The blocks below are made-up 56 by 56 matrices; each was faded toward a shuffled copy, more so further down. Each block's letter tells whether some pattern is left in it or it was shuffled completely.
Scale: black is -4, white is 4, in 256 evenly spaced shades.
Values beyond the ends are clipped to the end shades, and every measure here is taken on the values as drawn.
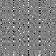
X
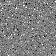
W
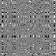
X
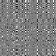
X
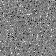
W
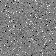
W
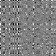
X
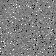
W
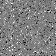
W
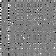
X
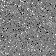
W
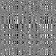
X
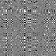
X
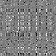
X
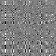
X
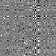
X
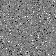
W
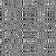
X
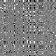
X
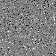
W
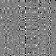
X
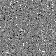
W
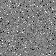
W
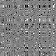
X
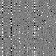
X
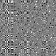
X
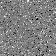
W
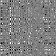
X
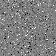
W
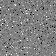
W
